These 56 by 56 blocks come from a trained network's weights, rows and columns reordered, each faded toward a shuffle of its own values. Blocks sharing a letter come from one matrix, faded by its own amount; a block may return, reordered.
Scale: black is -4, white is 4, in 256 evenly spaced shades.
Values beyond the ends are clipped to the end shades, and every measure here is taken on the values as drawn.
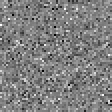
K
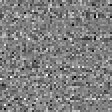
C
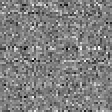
C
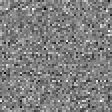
C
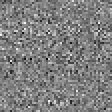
C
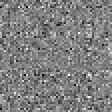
C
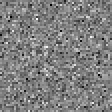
K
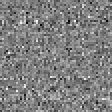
C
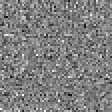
C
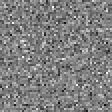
K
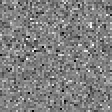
K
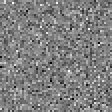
K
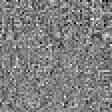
C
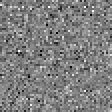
K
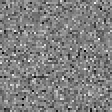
K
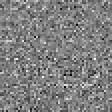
C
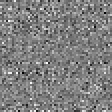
C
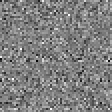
C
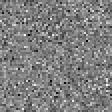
K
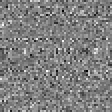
C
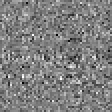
C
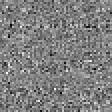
C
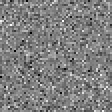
K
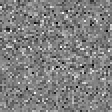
K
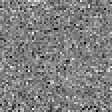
K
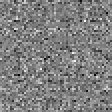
C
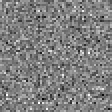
C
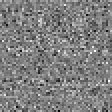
C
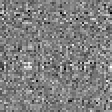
C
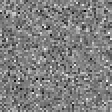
K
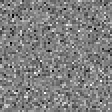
K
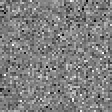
K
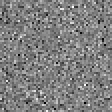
K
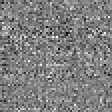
C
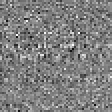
C
